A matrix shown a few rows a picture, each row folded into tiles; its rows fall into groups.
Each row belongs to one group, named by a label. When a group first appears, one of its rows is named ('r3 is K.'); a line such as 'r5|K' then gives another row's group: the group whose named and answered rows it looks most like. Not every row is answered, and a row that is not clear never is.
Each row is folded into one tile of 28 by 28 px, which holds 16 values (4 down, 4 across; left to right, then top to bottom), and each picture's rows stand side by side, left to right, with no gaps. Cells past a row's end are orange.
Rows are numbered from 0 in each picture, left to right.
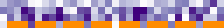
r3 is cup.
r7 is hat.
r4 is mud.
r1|cup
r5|cup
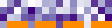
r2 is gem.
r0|hat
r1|cup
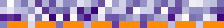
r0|gem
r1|mud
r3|hat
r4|gem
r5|gem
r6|hat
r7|mud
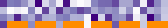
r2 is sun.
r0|gem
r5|sun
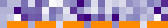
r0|mud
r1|hat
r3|gem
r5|mud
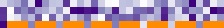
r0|cup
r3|hat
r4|cup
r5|mud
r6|mud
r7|sun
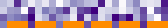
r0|gem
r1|cup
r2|hat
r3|hat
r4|gem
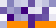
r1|gem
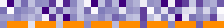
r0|sun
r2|sun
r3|sun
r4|sun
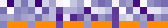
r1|sun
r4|cup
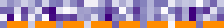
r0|hat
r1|mud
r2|gem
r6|mud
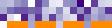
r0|mud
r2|mud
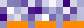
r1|hat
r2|sun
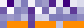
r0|sun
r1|cup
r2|sun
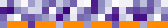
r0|hat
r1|gem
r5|hat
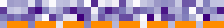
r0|cup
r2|mud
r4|sun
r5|mud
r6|gem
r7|sun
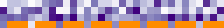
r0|cup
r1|mud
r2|gem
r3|sun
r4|sun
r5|gem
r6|gem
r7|sun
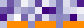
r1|sun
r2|gem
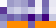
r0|cup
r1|gem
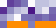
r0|hat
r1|cup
